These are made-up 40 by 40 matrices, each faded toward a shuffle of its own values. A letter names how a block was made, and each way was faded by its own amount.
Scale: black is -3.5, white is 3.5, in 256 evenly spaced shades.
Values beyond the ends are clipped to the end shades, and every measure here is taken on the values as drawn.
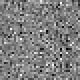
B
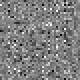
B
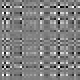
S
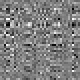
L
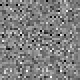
B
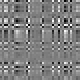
S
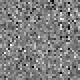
B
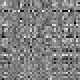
L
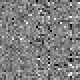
B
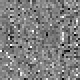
B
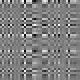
S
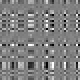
S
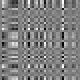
S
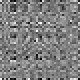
L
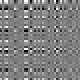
S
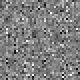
B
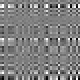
S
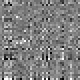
L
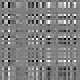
S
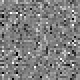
B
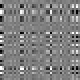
S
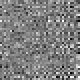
L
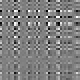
S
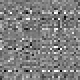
L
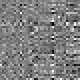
L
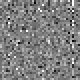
B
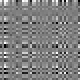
S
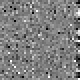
B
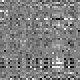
L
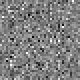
B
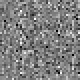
B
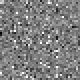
B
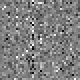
B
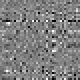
L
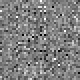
B
